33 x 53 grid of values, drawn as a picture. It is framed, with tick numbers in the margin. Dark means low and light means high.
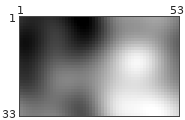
Slope: up to the bottom right. Grain: smooth. Ninth with the highest average: bottom right. Lone odd cells: none.
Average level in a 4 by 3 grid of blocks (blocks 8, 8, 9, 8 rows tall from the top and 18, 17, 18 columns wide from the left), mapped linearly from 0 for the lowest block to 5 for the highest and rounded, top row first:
0 1 3 / 0 2 4 / 1 3 4 / 2 3 5
